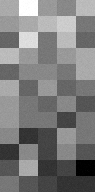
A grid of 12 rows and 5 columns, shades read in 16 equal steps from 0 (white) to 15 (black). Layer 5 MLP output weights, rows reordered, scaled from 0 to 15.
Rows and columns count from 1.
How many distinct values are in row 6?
4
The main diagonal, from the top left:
5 5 8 6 5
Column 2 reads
0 5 2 6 7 9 8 8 12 7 5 10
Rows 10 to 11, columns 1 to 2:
12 7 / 10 5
